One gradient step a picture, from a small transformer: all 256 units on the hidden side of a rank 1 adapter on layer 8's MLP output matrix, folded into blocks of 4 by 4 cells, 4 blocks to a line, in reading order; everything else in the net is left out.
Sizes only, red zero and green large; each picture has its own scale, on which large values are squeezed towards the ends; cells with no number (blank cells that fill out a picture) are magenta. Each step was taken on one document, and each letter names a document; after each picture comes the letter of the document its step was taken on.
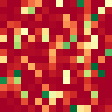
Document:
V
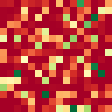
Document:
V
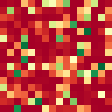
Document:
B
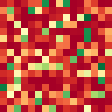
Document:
B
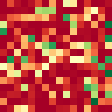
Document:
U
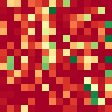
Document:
U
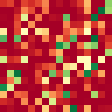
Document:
V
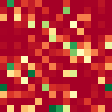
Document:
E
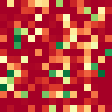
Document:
V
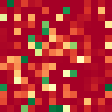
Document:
E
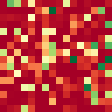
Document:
U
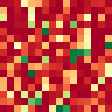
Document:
E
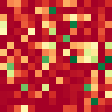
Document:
U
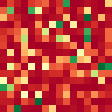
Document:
B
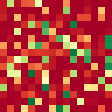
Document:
E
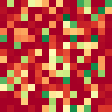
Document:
V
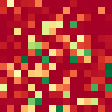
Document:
E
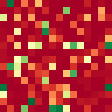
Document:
E
